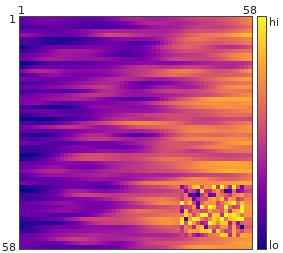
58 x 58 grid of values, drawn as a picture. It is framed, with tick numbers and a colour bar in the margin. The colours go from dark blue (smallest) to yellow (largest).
Slope: up to the right. Roughest part: bottom right. Odd patch: rougher, in the bottom right. Grain: streaks across.
